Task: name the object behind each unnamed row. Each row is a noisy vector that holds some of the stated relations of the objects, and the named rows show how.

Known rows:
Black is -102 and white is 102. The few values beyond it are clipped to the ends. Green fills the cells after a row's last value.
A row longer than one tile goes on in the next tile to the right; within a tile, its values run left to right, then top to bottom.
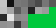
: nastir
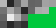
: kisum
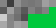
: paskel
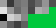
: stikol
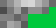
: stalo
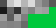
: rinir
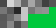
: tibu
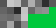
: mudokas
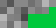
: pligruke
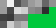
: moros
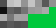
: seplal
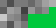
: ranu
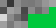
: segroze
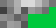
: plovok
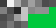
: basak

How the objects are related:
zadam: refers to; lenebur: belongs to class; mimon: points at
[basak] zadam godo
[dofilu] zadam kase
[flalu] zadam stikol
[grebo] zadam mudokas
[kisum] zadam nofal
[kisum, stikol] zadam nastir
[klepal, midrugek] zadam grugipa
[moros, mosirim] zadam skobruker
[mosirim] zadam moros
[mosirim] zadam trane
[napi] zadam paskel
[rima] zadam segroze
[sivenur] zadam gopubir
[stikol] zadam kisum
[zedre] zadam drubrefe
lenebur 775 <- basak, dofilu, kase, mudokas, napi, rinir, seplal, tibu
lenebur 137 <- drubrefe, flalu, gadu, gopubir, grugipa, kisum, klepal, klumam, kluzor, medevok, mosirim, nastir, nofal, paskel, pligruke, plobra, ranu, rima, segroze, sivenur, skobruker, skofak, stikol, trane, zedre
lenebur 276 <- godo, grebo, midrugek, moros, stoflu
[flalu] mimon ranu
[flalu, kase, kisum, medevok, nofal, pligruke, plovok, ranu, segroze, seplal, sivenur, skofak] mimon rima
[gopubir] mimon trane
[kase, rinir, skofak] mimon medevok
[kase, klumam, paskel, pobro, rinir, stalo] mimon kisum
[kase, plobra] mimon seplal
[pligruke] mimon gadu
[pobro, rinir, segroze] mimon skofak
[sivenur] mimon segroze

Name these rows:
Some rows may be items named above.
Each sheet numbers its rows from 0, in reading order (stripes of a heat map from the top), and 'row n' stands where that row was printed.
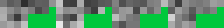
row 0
skobruker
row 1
gopubir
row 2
gadu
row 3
paskel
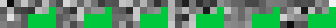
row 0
nofal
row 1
tibu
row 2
mudokas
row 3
trane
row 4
kluzor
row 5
rima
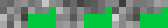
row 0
sivenur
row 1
drubrefe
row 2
paskel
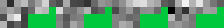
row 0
flalu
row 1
mosirim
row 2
pobro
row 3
kase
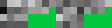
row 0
seplal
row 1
medevok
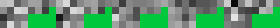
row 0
godo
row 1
stoflu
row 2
segroze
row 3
grugipa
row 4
nofal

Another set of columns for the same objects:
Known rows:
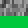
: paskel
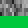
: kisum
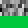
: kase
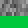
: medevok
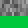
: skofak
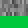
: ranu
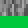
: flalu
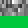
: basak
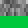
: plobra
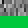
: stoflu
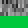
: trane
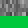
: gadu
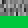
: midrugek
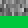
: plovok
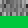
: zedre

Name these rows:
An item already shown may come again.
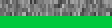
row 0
gadu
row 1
kluzor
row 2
paskel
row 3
gadu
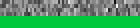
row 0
paskel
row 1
stikol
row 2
tibu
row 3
plovok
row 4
godo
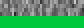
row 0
nofal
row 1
flalu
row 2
sivenur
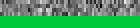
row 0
nastir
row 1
rinir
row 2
rima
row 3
gopubir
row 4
tibu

